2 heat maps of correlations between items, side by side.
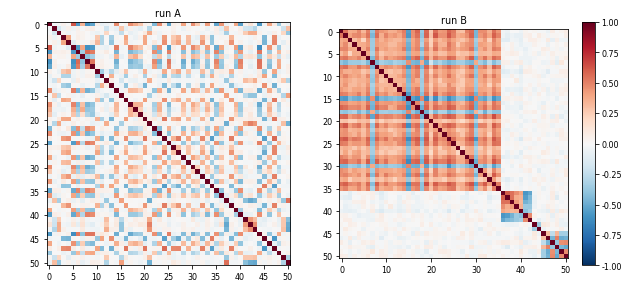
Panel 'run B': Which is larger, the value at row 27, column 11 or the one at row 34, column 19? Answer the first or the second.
the second
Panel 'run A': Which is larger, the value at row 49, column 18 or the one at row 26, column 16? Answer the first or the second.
the second
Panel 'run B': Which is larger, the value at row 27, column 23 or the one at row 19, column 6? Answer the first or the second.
the second
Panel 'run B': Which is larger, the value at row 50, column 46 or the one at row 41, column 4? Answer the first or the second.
the second
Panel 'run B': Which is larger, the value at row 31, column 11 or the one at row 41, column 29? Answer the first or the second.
the first
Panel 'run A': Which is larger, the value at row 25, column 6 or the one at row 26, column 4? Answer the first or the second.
the first
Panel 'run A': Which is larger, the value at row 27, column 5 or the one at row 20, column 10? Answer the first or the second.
the second
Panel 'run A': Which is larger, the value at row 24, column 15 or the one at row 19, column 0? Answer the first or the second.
the second
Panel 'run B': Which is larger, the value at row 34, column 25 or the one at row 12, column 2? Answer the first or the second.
the first
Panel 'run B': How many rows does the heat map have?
51
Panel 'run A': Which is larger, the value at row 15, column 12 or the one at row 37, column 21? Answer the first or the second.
the first
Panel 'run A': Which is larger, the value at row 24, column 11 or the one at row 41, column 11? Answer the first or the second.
the second
